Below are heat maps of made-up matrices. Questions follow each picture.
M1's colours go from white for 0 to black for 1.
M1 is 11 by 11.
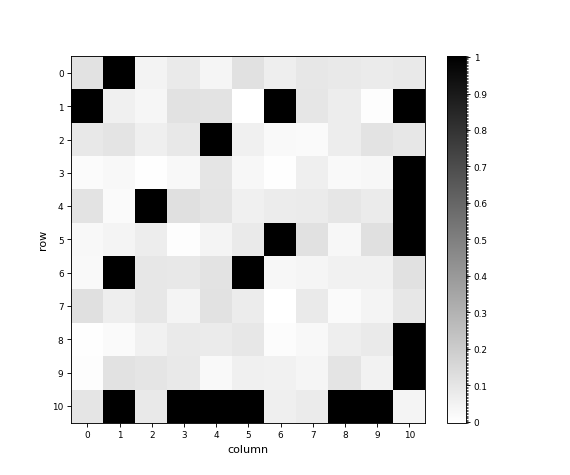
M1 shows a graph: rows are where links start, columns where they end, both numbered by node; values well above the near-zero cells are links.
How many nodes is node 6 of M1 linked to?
2
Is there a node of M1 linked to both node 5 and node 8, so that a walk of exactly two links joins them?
yes
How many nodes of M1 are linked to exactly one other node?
5
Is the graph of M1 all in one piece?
no
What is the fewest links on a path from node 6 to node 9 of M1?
3
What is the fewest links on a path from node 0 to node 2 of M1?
4
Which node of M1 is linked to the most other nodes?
node 10
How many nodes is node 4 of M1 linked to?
2
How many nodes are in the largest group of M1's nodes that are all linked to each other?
2
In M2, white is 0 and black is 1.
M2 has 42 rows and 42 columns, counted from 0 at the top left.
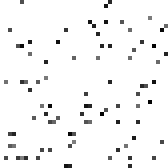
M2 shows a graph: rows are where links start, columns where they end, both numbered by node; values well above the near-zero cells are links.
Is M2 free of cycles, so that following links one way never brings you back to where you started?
yes
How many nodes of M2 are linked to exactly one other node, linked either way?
2
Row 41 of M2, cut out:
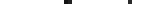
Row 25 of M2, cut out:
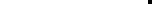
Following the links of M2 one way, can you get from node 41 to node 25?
no
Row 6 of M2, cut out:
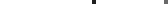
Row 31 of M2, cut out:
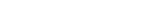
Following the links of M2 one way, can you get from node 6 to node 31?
yes
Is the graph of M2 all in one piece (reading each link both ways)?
yes
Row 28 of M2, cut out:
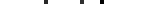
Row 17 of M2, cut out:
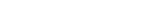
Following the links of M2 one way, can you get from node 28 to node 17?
yes
